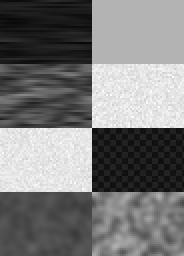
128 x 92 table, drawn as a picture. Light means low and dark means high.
It is made of 4 by 2 panels. Panel 1,1: very high, streaked across, faint in contrast. Panel 1,2: low, flat. Panel 2,1: high, streaked across. Panel 2,2: very low, fine-grained, faint in contrast. Panel 3,1: very low, fine-grained, faint in contrast. Panel 3,2: very high, checkered, faint in contrast. Panel 4,1: high, blotchy, faint in contrast. Panel 4,2: middling, blotchy.
